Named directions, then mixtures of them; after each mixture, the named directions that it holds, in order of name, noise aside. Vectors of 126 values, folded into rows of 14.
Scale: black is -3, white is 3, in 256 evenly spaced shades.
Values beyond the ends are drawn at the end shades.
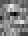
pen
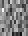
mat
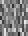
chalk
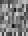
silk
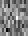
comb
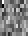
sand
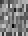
silk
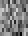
comb, mat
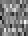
chalk, pen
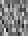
chalk, comb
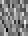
chalk, comb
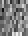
mat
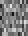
chalk, pen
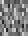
chalk, comb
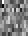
sand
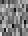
chalk, silk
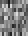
comb, silk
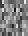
sand, silk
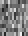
mat, silk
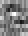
pen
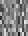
chalk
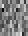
mat, sand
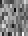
sand, silk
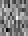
comb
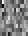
sand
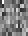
comb, sand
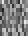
chalk, mat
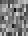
silk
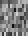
silk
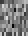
silk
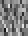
chalk, comb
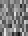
chalk, mat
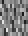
chalk, comb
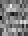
chalk, pen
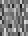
chalk
